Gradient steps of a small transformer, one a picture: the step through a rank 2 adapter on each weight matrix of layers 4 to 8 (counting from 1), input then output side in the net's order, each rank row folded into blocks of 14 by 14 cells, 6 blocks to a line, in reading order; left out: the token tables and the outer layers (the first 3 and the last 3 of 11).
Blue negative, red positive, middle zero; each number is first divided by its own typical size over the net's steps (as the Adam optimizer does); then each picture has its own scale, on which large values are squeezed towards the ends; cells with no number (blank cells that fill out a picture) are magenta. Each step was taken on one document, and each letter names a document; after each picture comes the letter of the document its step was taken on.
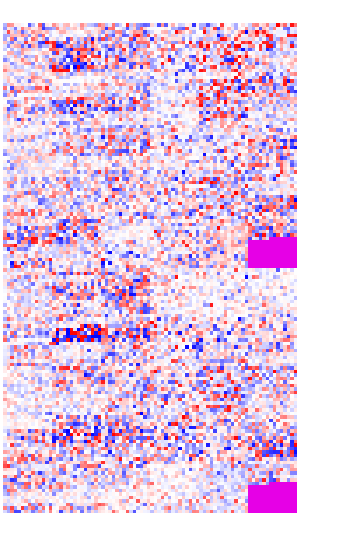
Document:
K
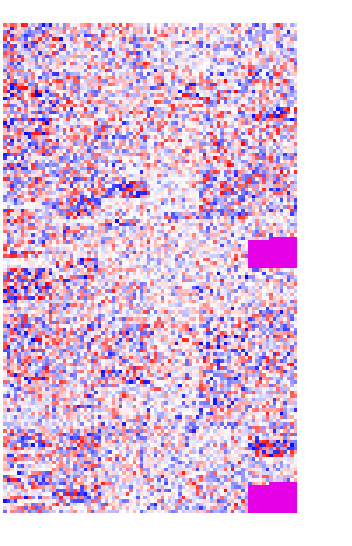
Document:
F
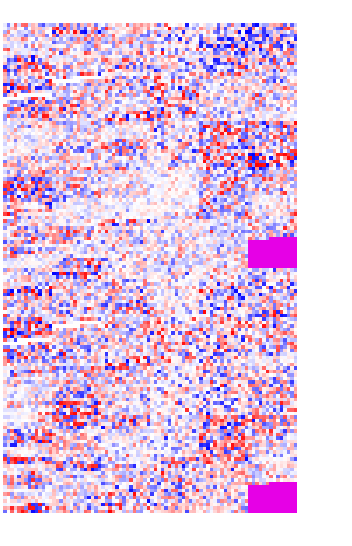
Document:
F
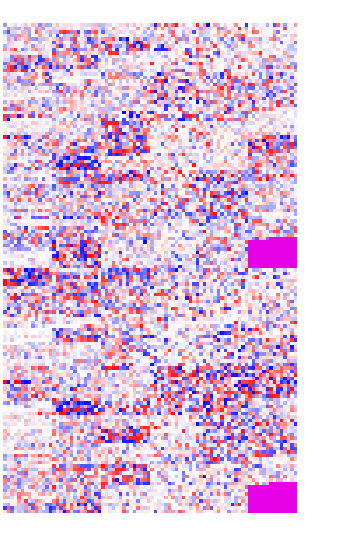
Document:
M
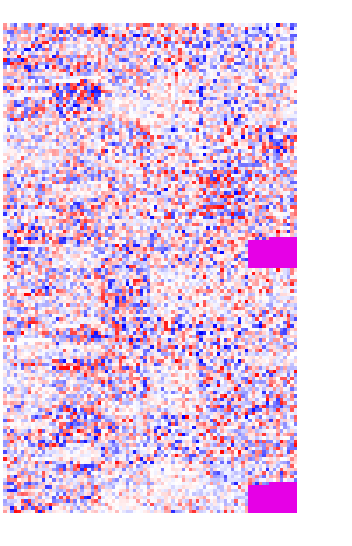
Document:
K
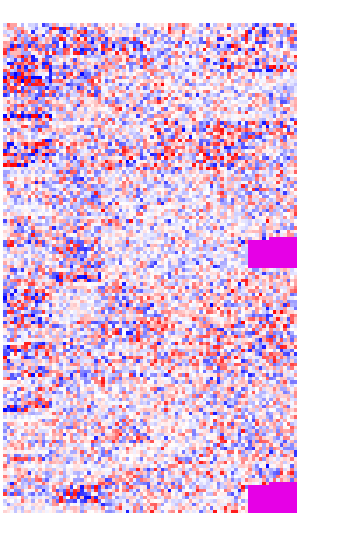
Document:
F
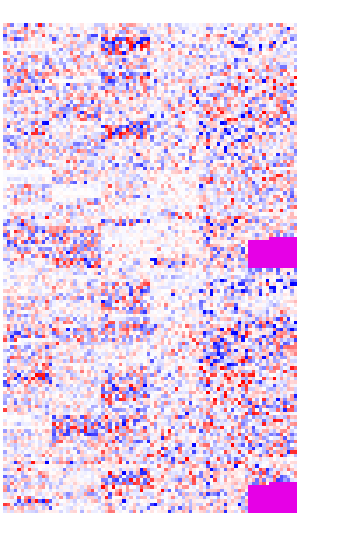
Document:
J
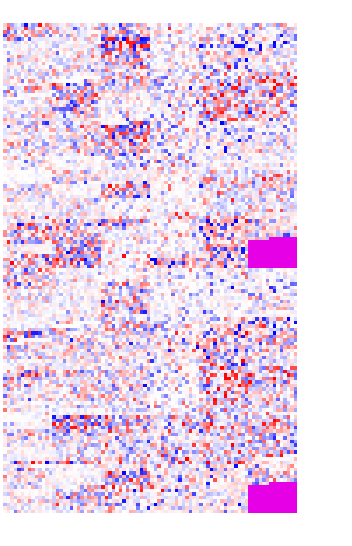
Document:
J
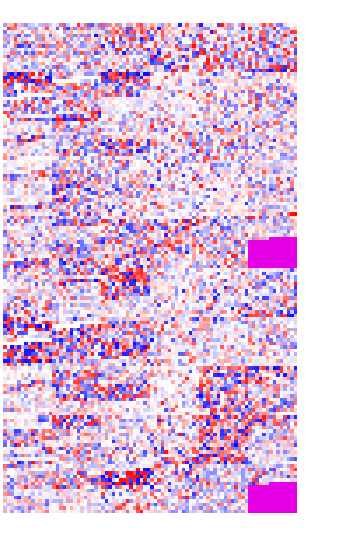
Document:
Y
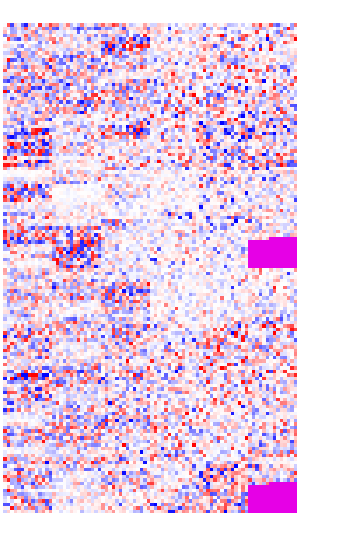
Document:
J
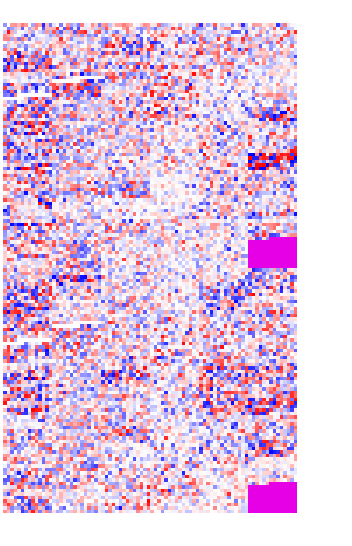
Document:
F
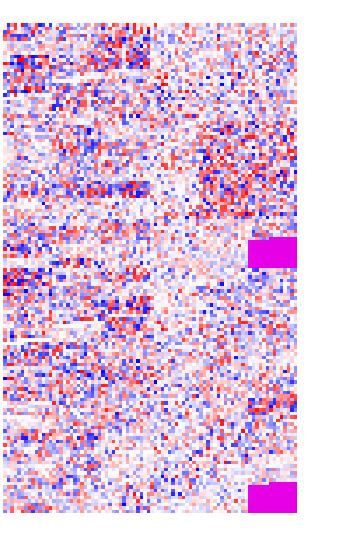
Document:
F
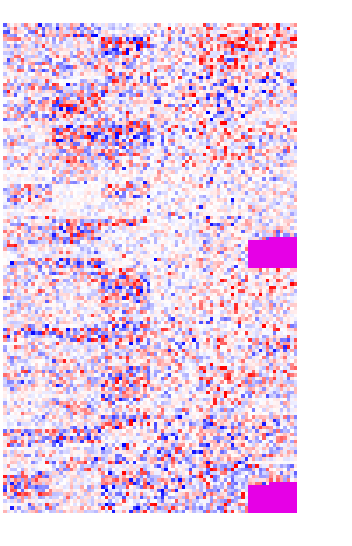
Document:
J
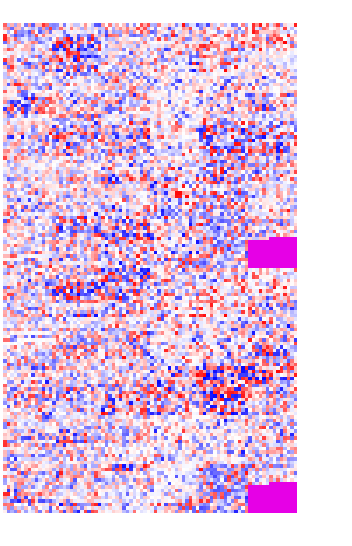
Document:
M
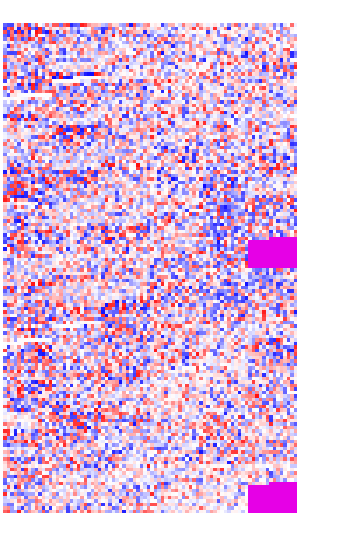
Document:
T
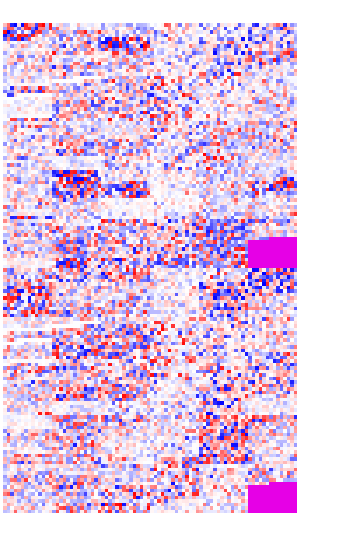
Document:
F
